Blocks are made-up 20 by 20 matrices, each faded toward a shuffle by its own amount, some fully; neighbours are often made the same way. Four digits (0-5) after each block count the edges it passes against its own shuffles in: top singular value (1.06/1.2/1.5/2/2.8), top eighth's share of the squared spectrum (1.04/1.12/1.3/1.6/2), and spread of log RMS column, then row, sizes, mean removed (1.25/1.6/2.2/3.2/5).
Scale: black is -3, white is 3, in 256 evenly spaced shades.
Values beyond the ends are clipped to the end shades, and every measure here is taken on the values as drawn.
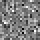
0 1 0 0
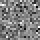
1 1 0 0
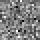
0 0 0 0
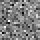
0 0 0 0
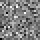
0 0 0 0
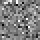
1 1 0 0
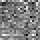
3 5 1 2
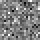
0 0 0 0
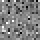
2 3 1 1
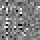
3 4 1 0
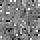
1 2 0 1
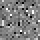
0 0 0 0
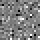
1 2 1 0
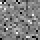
1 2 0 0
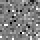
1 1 0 0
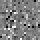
2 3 1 1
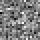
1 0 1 0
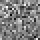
0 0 0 1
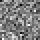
0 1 0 1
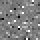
0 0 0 0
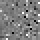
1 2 1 0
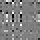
4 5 2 2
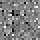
3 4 0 1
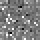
0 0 0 0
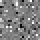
2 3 0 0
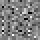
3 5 2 1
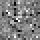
2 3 1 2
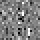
2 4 2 1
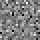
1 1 0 0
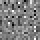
3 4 2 1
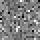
0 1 0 0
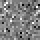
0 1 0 0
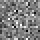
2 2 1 1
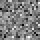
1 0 0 0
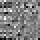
3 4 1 1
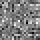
3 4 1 1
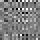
4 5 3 3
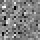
1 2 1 0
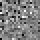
1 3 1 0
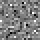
0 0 0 0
